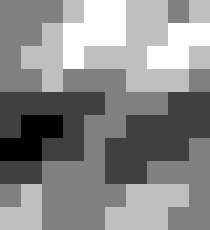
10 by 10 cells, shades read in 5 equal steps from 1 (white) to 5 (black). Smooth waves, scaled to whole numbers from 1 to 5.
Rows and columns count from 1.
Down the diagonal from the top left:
3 3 2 3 4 3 4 3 2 3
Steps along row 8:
same down same same up same down same same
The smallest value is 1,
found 10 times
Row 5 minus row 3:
1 2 2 3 2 1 1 2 3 2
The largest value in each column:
5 5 5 4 4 4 4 4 4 4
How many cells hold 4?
23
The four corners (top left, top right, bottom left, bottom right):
3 2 2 3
